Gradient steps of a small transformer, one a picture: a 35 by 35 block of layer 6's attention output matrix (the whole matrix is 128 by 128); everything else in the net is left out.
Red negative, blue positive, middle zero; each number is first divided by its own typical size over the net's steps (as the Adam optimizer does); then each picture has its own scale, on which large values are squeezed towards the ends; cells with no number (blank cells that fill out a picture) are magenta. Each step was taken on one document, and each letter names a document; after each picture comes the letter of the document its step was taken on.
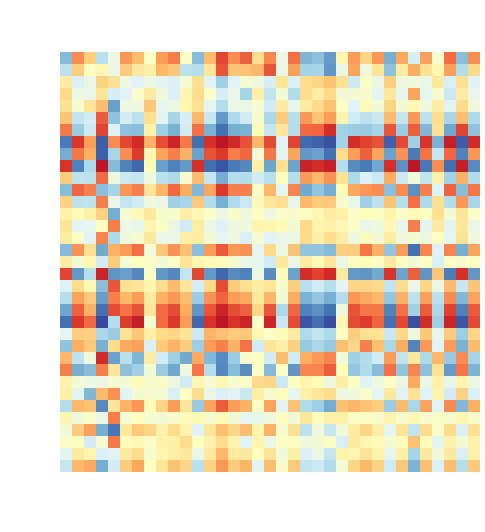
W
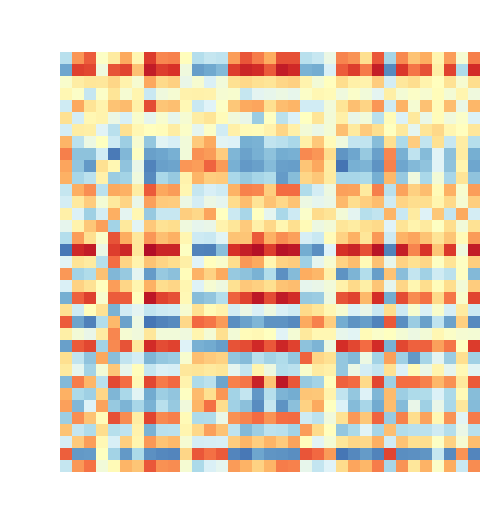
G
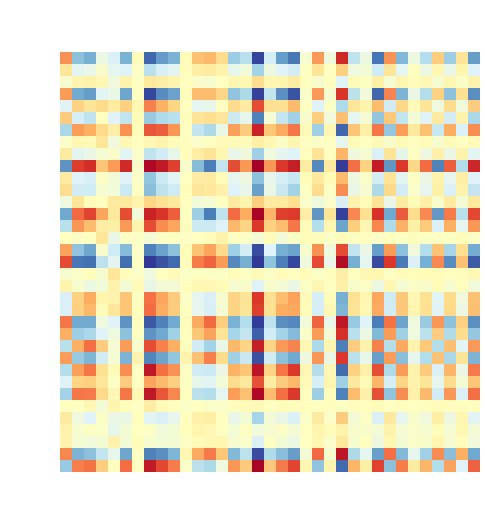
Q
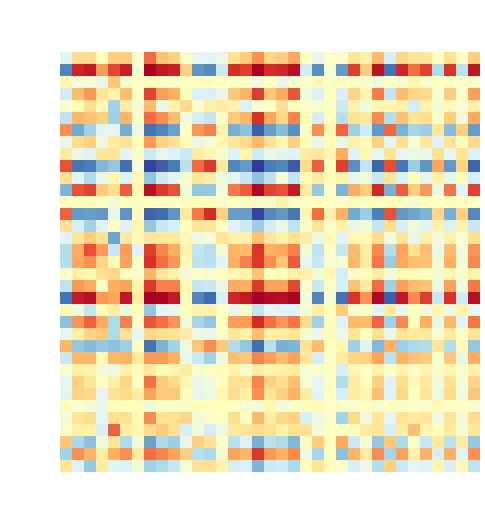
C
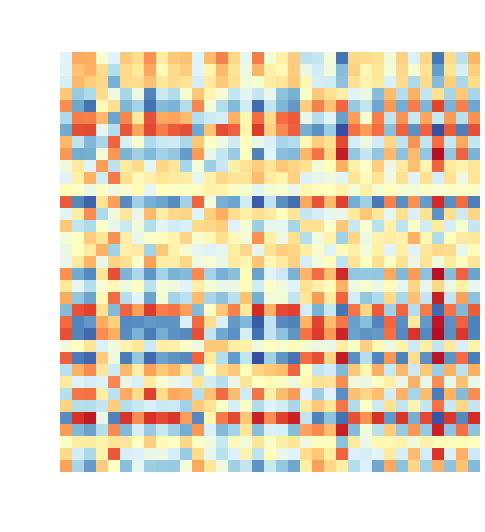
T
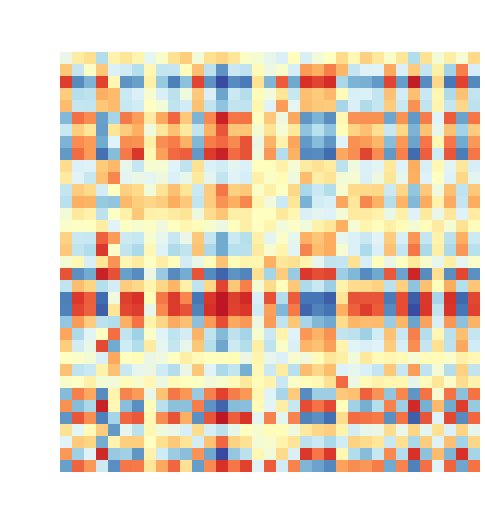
W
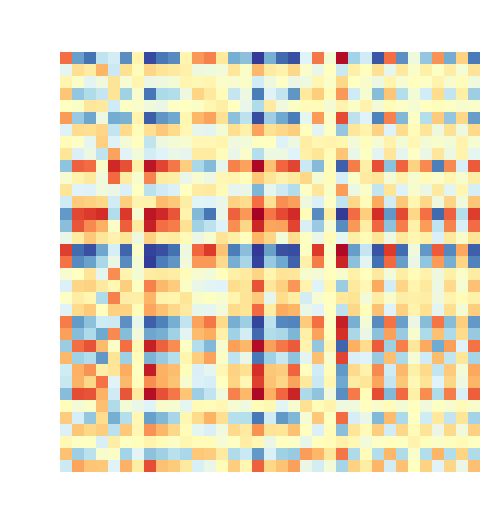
Q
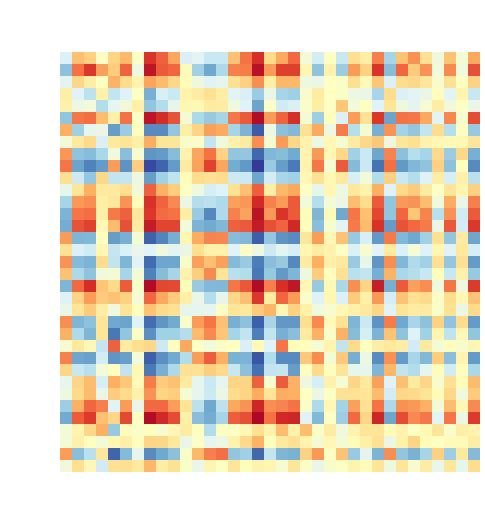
C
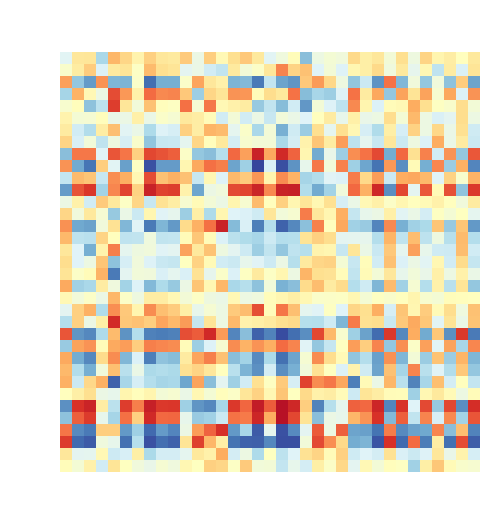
T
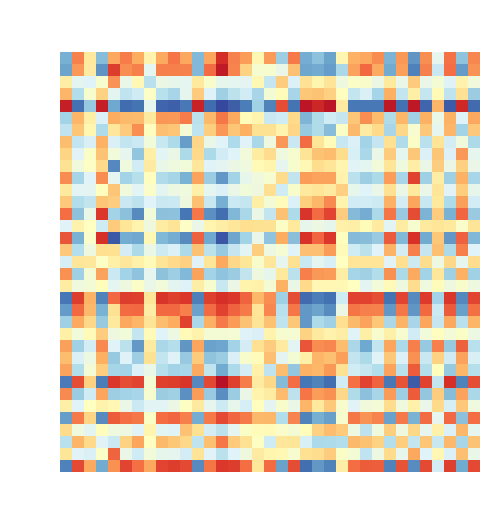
W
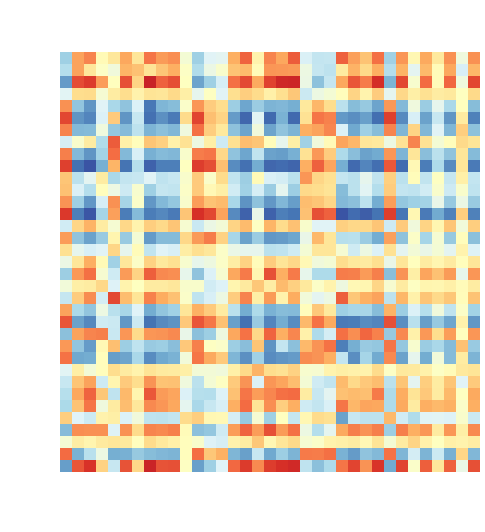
G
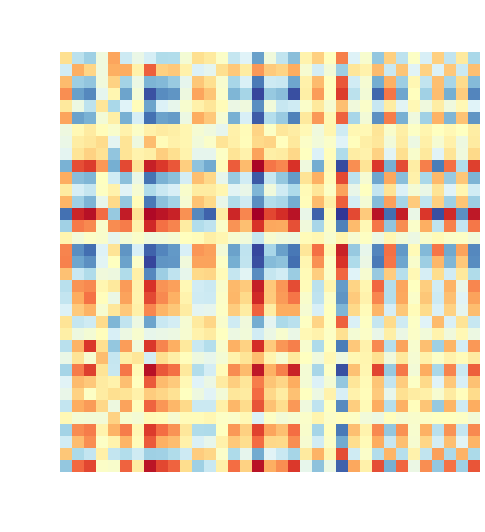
Q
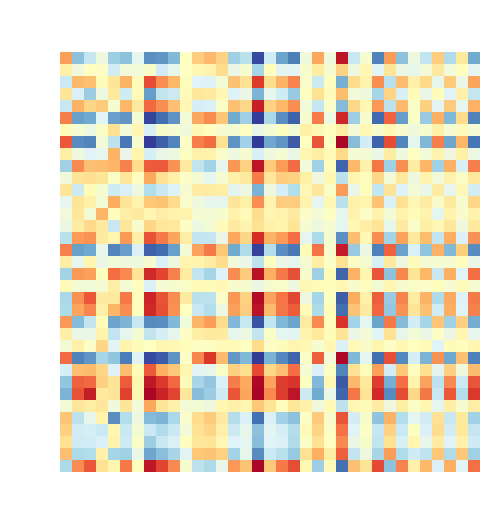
Q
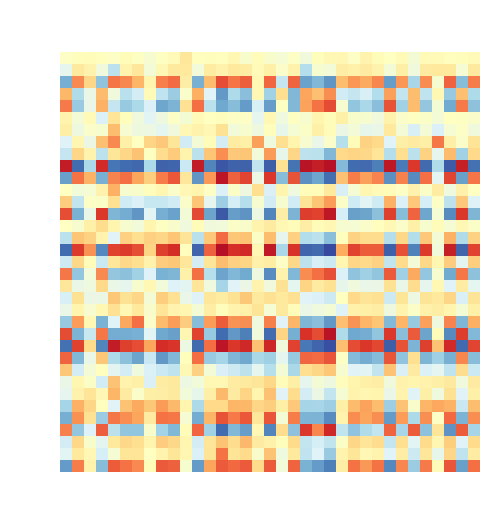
W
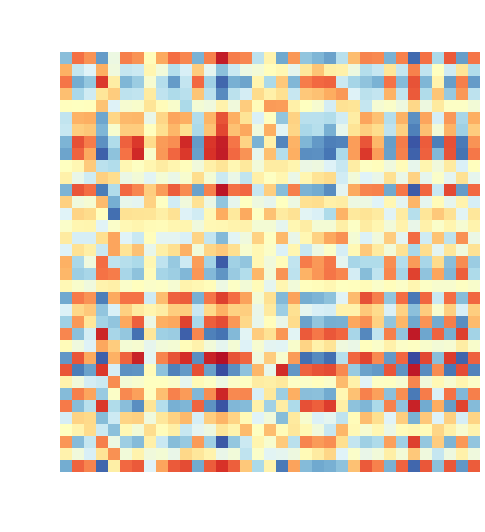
W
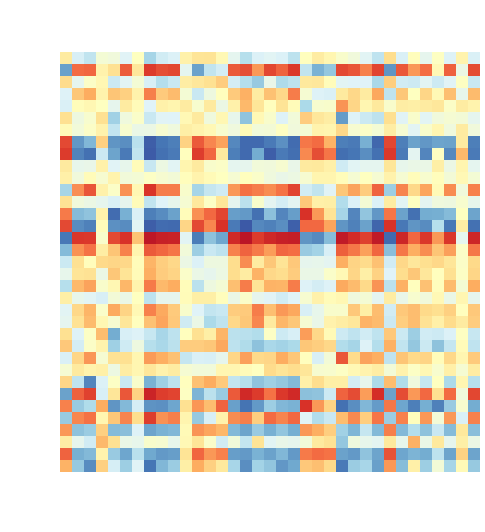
G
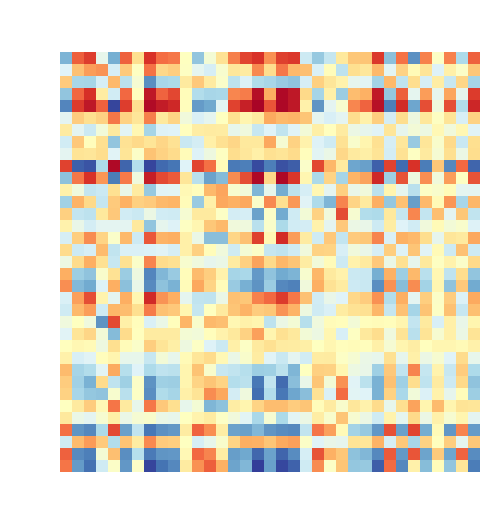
T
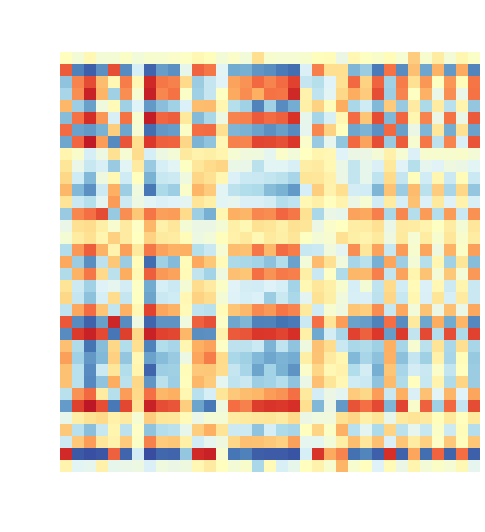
G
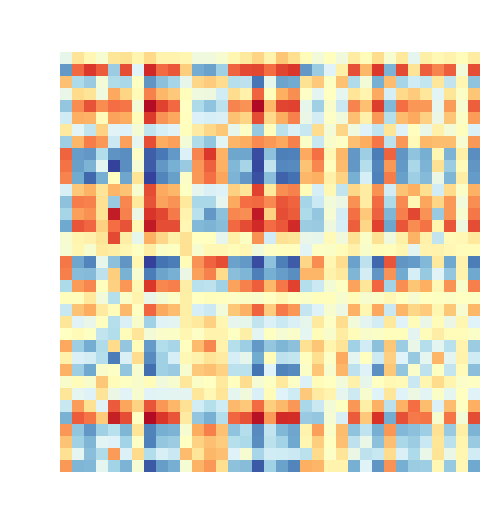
C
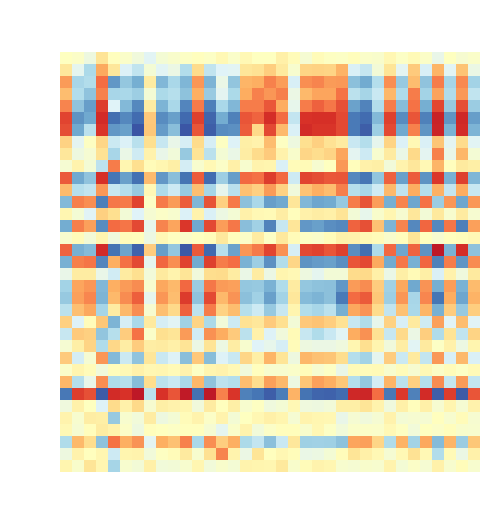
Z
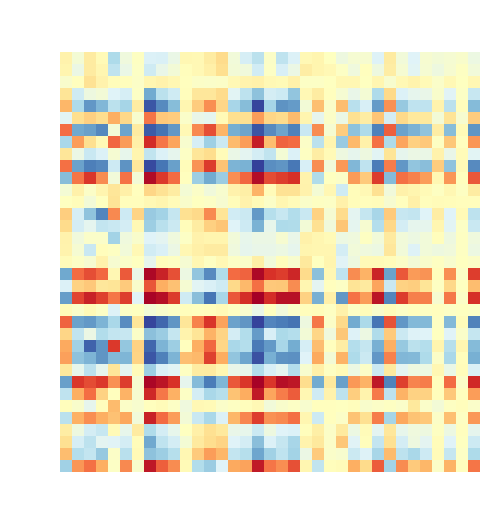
C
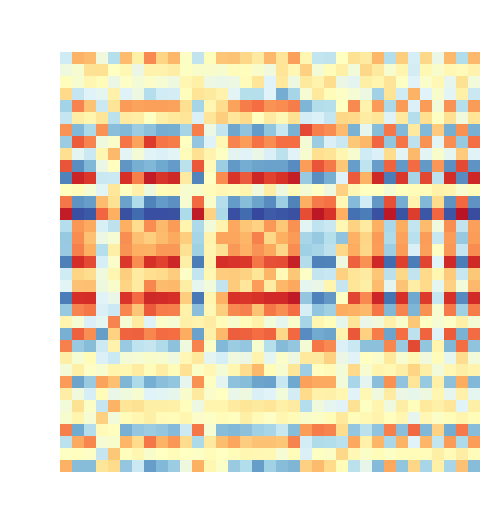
T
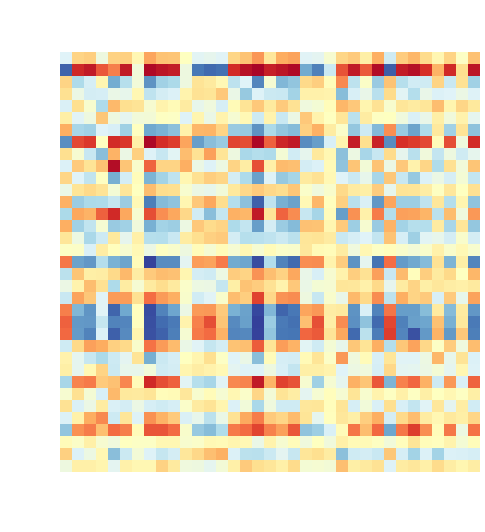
C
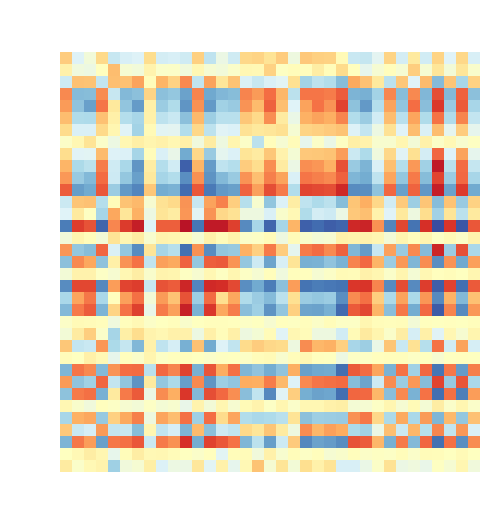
Z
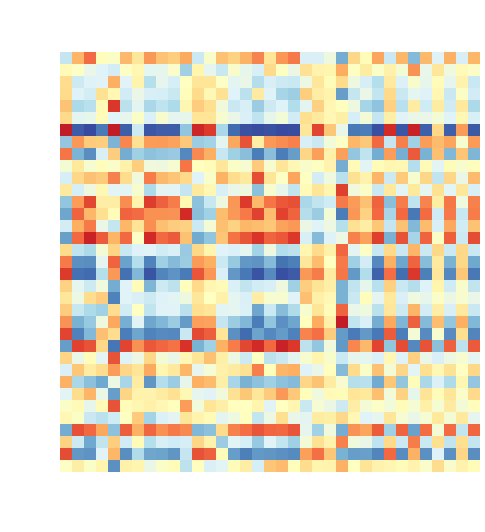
G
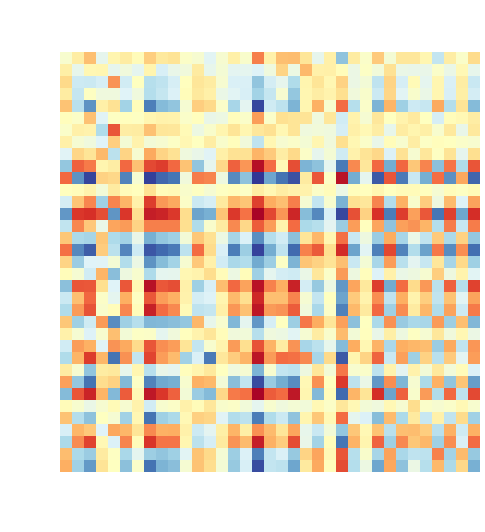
Q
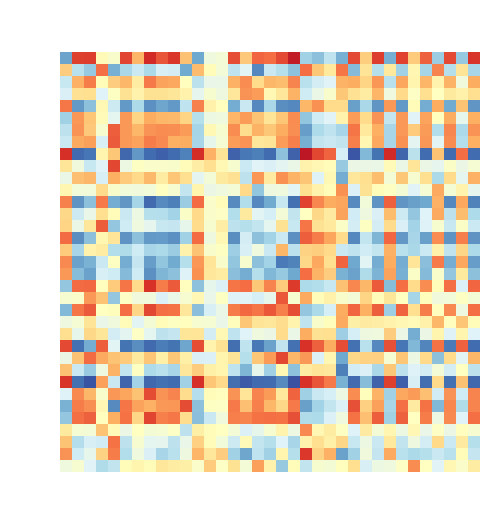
G
